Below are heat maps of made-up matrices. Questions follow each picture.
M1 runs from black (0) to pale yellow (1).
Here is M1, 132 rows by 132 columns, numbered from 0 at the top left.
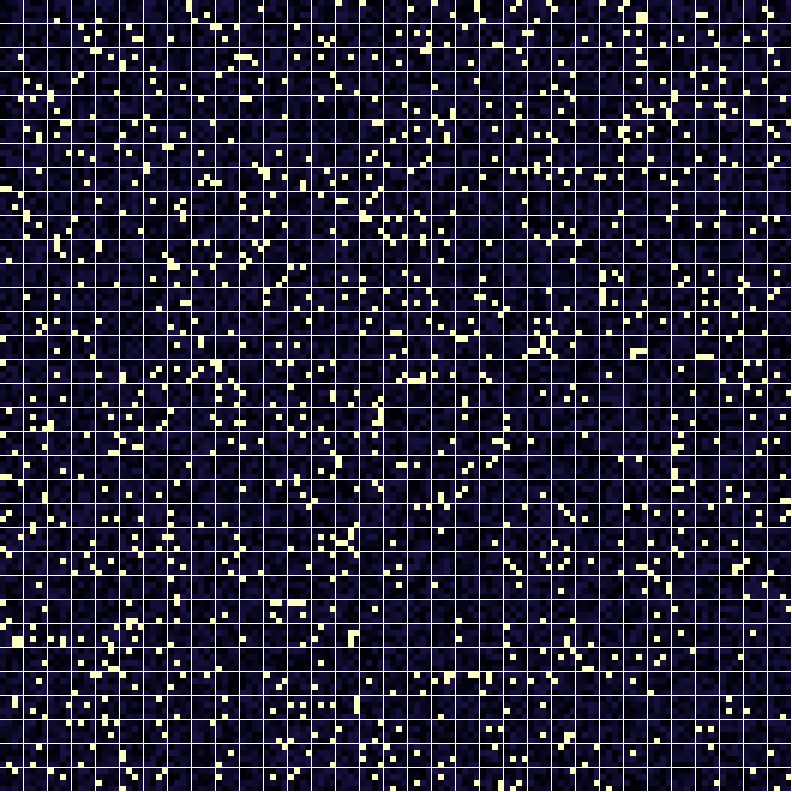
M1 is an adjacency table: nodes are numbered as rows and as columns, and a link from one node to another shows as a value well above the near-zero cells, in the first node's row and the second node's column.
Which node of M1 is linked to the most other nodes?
node 55
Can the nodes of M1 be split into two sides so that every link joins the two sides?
yes
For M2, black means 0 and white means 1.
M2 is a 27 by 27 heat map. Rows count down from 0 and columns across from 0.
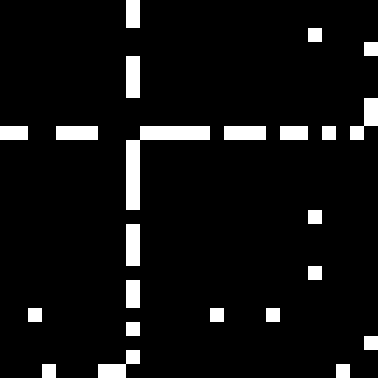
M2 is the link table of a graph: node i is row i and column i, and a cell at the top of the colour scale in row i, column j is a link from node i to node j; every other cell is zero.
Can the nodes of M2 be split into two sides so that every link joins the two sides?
yes
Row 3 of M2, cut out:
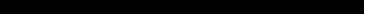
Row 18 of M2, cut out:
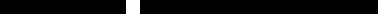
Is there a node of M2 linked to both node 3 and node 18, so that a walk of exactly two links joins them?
no
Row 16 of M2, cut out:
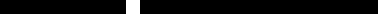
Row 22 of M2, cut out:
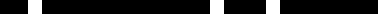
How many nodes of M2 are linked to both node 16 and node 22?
0
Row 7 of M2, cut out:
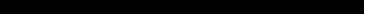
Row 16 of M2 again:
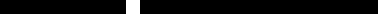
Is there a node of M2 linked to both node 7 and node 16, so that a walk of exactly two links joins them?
no
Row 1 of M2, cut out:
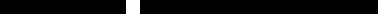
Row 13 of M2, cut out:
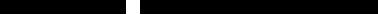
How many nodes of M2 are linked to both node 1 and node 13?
1
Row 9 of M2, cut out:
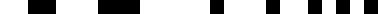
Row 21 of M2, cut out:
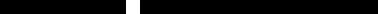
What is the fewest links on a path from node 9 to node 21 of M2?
1
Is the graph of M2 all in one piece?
no
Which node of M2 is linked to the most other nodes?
node 9
